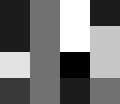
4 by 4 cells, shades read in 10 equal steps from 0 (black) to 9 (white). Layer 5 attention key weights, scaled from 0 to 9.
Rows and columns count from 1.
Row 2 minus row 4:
-1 0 8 3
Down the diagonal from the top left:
1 4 0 4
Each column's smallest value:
1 4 0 1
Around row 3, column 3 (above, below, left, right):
9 1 4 7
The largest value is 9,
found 2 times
